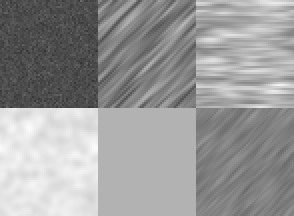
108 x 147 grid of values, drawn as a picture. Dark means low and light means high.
It is made of 2 by 3 panels. Panel 1,1: low, fine-grained, faint in contrast. Panel 1,2: middling, slanting up to the right. Panel 1,3: high, streaked across. Panel 2,1: very high, blotchy, faint in contrast. Panel 2,2: high, flat. Panel 2,3: middling, slanting up to the right, faint in contrast.
